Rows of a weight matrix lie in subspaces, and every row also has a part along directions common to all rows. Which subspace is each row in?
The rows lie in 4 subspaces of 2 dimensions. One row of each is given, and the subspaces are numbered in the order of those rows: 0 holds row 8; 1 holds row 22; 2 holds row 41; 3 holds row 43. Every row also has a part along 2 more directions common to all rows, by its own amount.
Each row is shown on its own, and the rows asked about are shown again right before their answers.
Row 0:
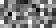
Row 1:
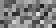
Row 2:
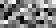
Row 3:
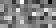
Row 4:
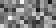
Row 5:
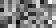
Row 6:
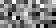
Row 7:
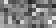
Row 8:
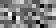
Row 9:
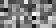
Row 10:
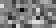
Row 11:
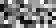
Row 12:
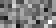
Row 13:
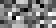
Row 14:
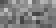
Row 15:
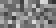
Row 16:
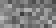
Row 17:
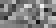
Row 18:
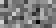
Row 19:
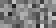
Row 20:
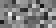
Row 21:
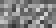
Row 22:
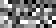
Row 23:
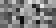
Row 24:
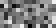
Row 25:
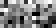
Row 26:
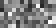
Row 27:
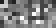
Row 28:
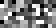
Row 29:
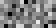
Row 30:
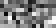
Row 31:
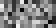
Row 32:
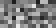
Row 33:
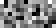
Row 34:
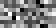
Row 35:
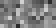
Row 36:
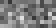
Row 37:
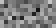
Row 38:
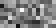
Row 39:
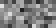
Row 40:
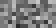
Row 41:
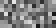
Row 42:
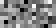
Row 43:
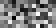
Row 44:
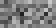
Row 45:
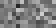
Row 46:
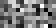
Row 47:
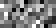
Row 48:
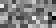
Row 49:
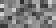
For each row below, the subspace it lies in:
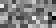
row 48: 2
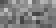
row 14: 0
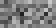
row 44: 1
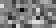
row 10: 3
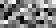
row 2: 2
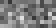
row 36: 2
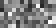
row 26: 3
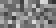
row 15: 3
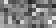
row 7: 1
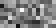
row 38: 3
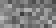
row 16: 1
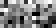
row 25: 0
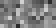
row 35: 3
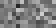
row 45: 3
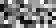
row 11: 2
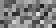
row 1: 1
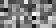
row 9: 0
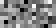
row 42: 0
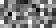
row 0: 0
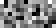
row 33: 0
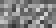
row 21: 1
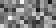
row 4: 3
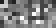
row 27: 0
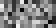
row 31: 3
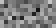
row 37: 0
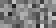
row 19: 2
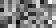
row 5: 3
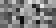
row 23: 1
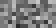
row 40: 3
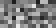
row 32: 3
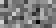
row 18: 0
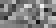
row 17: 2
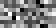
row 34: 0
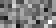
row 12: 2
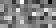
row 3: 3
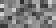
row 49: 3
